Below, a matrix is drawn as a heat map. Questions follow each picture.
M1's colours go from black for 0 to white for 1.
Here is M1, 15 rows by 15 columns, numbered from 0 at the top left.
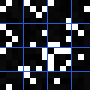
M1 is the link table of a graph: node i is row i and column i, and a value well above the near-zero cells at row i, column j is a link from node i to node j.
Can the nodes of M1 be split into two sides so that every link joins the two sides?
no
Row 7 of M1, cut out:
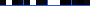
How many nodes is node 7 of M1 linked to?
4
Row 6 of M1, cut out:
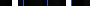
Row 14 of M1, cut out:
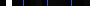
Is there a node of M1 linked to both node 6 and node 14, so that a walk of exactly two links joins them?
no
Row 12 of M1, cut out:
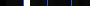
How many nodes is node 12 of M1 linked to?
1
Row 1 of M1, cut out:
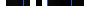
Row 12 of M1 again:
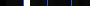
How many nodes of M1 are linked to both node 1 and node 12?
0
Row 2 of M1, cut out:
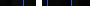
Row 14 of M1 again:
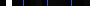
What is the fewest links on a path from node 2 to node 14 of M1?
6
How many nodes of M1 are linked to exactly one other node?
4
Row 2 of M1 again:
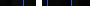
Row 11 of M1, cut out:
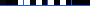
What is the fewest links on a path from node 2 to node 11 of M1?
2
